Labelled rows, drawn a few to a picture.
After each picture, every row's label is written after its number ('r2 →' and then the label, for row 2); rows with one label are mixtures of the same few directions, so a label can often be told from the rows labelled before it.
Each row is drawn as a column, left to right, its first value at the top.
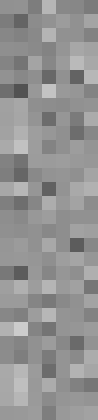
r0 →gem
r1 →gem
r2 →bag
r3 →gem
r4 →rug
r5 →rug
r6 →gem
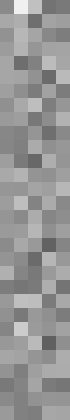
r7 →gem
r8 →bag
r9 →rug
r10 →rug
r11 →gem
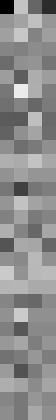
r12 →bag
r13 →gem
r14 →rug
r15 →bag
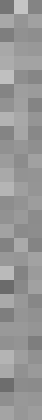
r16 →gem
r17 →bag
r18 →rug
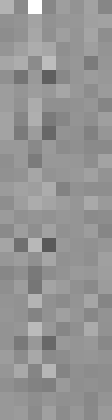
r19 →bag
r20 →rug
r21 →bag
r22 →rug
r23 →gem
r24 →gem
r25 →bag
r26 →rug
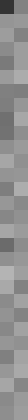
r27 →bag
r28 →gem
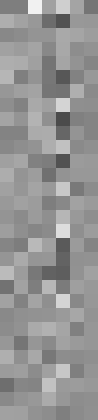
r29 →gem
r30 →rug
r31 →bag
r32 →gem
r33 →rug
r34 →gem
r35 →bag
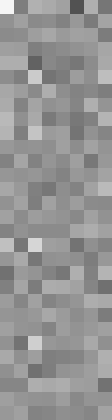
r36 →bag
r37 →rug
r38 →rug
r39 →gem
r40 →gem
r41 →bag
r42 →rug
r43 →gem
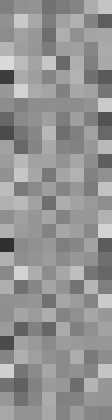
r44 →rug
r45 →gem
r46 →gem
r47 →bag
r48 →bag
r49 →gem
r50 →gem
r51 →rug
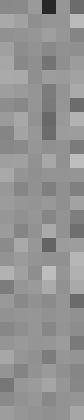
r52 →gem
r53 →rug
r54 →gem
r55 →bag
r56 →rug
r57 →rug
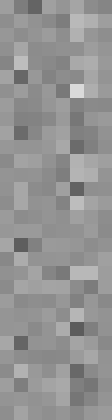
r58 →rug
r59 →rug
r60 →bag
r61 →gem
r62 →gem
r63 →gem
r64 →gem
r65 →rug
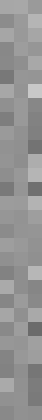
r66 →gem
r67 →bag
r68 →gem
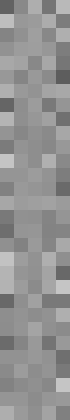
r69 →rug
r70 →rug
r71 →bag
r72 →rug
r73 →gem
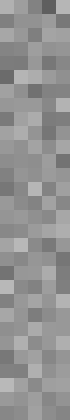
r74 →gem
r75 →rug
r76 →gem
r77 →bag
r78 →rug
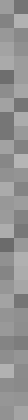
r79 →rug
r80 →rug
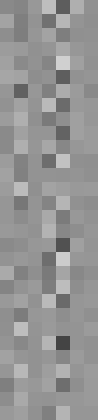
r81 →gem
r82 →gem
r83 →gem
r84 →rug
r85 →rug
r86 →bag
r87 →gem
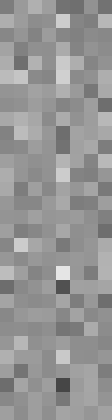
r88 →gem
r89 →rug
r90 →bag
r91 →gem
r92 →gem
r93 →bag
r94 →gem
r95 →rug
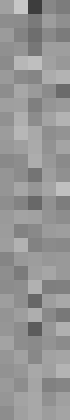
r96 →rug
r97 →bag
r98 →bag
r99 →gem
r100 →gem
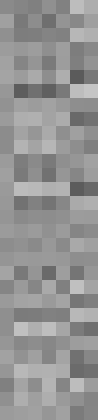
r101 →gem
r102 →gem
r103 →gem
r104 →gem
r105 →gem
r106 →gem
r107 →gem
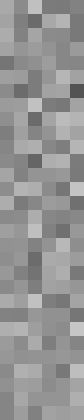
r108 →bag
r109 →gem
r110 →rug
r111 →rug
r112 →rug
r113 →gem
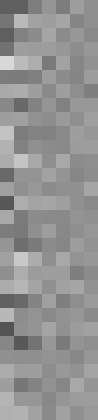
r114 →bag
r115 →rug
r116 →rug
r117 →bag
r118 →rug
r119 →gem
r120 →gem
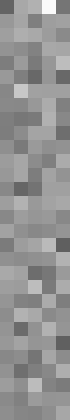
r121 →bag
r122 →gem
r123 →gem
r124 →bag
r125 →rug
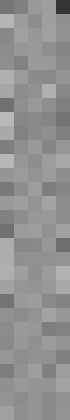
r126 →rug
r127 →bag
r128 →rug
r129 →gem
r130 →bag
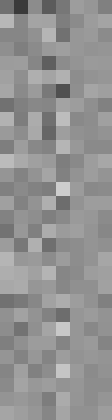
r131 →rug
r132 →bag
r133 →rug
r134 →bag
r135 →gem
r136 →rug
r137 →gem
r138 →rug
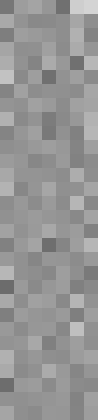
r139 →gem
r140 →gem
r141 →rug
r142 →rug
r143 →bag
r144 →bag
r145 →bag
